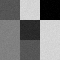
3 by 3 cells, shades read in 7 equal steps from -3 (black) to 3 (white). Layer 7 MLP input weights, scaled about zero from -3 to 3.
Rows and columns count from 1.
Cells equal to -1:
2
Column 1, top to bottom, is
-1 0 0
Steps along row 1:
up down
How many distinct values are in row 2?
3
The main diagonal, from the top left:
-1 -2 2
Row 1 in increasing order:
-3 -1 2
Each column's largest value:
0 2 2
